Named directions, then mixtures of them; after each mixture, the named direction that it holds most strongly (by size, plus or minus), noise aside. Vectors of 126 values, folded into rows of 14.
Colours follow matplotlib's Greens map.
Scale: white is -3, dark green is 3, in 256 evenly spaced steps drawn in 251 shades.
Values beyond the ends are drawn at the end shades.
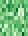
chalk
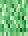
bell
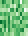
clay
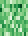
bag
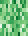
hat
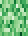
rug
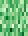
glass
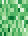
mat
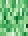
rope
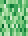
bell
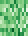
glass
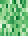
hat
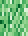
clay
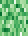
rug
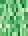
hat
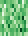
bell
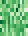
clay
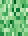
rug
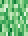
glass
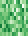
hat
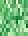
rope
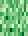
glass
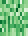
clay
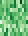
clay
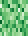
mat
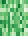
clay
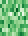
rug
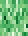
rope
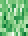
rope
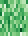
bell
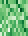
mat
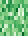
chalk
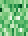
bag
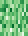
glass
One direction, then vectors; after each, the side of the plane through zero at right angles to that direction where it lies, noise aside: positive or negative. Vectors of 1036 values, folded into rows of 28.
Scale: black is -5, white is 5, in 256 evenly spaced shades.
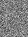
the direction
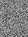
negative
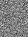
negative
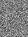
positive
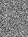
positive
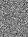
negative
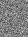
positive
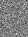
positive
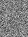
positive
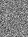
positive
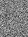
negative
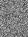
negative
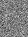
positive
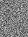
negative
